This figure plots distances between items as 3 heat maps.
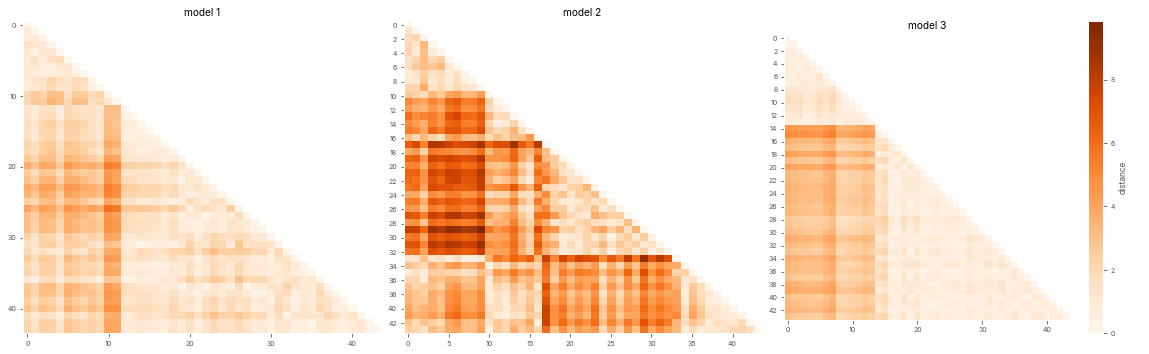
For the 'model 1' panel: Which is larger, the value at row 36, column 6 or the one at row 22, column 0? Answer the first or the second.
the second
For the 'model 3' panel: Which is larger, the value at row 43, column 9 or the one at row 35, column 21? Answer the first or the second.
the first
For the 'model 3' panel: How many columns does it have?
44
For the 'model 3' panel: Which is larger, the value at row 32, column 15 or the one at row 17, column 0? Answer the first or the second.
the second
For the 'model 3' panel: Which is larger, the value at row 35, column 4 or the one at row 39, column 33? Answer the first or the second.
the first
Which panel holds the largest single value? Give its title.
model 2
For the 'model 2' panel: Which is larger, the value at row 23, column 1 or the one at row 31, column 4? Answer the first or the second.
the second
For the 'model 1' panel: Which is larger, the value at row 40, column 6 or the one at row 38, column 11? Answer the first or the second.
the second
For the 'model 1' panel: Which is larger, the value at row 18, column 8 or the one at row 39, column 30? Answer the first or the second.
the first
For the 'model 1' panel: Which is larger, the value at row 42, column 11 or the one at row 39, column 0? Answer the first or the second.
the first
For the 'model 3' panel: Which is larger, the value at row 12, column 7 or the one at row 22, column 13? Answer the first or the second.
the second
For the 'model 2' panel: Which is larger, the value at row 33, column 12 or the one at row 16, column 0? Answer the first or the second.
the first
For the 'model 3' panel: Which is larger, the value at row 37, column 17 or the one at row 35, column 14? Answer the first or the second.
the second
